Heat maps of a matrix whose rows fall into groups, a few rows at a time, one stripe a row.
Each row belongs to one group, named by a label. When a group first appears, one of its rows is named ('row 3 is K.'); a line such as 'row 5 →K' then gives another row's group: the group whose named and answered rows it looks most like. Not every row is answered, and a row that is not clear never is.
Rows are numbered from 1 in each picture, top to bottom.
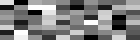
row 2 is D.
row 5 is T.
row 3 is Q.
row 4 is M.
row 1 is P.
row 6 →M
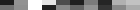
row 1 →D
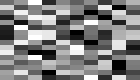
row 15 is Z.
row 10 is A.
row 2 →M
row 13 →M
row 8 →D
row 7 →D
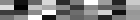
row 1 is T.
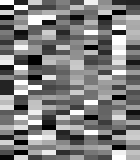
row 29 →P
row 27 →T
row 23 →A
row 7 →T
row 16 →Q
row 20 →M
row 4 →D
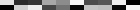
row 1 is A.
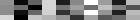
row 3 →T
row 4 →P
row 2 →Q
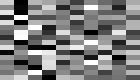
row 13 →T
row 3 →P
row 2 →T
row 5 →P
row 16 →Z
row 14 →Q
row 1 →P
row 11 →D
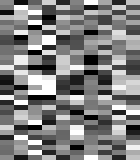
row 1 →T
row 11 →Q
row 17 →D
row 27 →A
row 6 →Q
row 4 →Z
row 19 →D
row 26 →A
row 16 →D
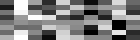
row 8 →Z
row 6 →M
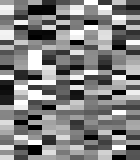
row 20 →D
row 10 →M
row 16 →A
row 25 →P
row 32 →M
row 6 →T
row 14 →D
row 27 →M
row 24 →Q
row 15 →T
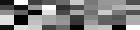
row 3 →Q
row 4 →P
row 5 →P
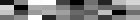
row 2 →P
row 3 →M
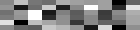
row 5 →P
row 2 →T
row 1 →Z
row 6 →M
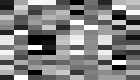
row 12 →M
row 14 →M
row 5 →A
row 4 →M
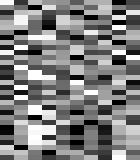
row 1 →M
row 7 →T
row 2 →Q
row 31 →Z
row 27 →D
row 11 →A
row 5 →Z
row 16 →D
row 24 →Q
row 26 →D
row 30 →P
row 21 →M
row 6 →Z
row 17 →A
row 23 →D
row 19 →T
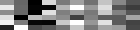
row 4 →P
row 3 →Q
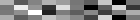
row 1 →M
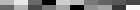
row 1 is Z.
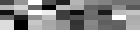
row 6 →P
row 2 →Z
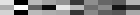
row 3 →P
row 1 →P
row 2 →Z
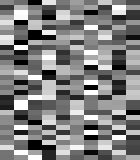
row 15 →Z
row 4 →Z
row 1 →Q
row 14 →M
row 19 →T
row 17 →T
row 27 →T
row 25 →Q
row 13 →T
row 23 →A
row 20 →D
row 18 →M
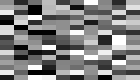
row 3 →A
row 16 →D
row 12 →T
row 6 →P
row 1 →T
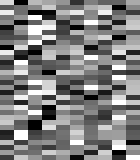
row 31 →M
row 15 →Z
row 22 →Z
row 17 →D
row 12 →T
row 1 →P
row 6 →D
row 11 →A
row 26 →Q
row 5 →T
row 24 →Z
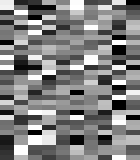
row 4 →Q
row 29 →D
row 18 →Z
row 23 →D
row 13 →T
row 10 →M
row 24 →A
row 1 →A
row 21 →M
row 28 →D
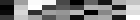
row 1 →D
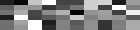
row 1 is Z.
